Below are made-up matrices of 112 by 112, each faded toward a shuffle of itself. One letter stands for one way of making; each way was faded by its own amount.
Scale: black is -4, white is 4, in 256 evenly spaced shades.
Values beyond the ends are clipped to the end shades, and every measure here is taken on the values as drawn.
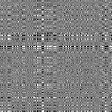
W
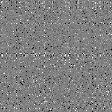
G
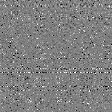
G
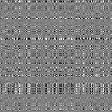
W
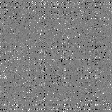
G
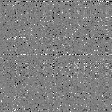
G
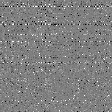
G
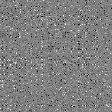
G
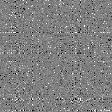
G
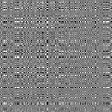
W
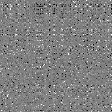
G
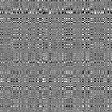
W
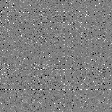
G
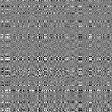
W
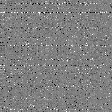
G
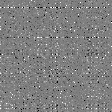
G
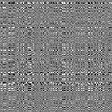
W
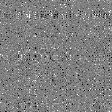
G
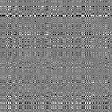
W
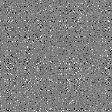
G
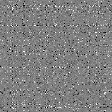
G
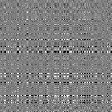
W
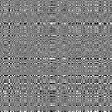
W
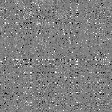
G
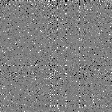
G
